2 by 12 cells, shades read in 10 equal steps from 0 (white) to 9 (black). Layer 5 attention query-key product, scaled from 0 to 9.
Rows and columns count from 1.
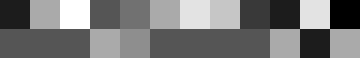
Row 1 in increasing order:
0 1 1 2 3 3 5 6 7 8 8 9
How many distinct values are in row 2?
4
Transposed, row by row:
8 6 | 3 6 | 0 6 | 6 3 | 5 4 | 3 6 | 1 6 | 2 6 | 7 6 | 8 3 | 1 8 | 9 3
